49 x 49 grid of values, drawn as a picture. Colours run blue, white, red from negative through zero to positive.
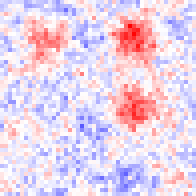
Average level on the scale: 50%. Bumps: three. Odd rows or columns: none. Grain: blotchy. Mirror symmetry: none.
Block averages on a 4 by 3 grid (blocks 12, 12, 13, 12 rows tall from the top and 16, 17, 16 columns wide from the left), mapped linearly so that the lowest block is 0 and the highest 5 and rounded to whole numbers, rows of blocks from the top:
434 | 334 | 225 | 202
